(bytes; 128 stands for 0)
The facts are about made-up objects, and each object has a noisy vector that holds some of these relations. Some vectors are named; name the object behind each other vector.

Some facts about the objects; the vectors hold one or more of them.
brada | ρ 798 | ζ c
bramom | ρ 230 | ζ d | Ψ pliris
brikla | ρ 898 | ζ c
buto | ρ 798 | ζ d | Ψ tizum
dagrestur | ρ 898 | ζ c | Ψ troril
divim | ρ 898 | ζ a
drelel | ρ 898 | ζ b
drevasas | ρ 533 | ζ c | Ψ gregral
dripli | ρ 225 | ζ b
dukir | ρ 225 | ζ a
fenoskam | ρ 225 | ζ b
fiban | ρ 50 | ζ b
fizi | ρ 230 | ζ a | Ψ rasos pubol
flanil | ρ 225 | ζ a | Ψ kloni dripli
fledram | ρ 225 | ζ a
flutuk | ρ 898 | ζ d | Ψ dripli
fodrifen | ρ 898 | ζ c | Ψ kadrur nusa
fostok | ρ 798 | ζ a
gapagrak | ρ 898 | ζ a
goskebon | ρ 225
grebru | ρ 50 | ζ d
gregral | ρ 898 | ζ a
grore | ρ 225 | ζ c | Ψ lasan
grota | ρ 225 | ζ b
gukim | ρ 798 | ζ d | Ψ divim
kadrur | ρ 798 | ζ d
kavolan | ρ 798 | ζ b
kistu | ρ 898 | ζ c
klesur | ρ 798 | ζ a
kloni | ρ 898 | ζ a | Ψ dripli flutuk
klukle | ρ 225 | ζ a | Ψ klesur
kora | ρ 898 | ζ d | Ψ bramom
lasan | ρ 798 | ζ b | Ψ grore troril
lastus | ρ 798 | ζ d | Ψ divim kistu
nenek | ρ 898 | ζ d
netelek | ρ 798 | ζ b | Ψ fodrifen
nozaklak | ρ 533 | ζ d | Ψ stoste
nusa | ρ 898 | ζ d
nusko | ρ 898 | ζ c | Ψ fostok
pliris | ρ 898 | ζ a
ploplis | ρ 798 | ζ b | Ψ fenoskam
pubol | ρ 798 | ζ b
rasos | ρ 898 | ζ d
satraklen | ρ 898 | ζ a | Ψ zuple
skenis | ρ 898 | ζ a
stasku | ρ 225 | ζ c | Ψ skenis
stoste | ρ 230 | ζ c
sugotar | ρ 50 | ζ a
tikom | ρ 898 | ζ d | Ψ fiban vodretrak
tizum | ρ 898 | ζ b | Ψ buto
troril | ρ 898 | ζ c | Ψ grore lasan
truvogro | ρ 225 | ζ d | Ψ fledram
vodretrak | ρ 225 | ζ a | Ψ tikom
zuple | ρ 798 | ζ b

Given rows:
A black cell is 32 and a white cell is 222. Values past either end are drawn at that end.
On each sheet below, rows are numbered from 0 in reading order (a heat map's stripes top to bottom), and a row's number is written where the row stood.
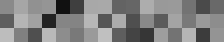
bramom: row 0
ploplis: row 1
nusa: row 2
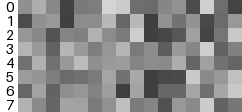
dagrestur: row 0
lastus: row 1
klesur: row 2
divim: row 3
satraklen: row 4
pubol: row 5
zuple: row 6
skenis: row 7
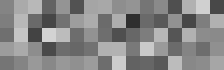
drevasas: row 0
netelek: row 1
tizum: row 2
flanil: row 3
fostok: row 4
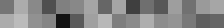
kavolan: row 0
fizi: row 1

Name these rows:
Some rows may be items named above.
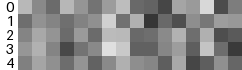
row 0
rasos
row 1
brada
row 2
kora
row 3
dagrestur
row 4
nozaklak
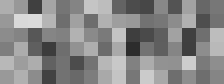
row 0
fodrifen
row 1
sugotar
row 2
klesur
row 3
netelek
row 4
vodretrak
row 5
flanil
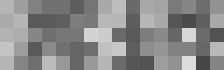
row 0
dukir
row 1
klukle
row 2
troril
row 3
fledram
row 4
rasos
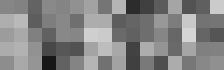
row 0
kadrur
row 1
drelel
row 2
troril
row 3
grore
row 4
lasan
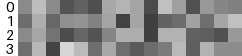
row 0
stasku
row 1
zuple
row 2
truvogro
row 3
tizum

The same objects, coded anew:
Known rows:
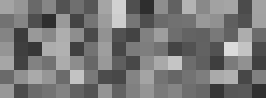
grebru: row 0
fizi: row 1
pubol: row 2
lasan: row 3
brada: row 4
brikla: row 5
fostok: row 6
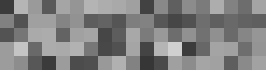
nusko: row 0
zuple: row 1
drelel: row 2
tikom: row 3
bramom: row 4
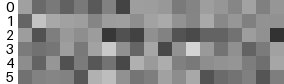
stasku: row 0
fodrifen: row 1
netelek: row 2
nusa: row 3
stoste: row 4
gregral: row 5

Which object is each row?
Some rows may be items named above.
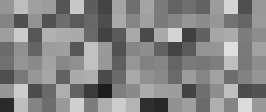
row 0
drevasas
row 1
stoste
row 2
tikom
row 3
troril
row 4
dagrestur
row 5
drelel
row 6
vodretrak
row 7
tizum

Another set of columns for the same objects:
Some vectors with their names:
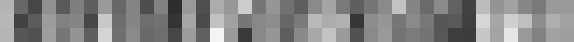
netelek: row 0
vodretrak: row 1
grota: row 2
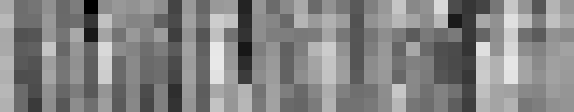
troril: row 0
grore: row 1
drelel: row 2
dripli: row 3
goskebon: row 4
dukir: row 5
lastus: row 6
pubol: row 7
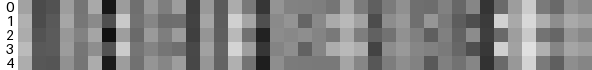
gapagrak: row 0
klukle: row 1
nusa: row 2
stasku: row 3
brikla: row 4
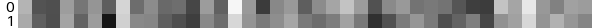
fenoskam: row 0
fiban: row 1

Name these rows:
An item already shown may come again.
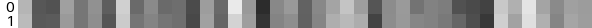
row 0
goskebon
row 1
stasku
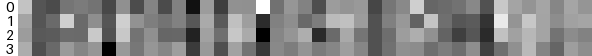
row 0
buto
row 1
flanil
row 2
stoste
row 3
kora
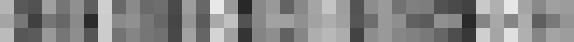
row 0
goskebon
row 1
drevasas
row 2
stasku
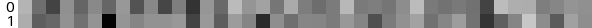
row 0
kadrur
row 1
dagrestur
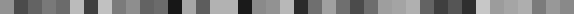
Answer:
fizi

